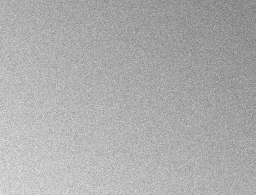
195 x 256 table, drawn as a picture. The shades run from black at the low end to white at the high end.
Average level on the scale: 70%. Ninth with the lowest average: top right. Slope: up to the bottom left. Ninth with the highest average: bottom left.
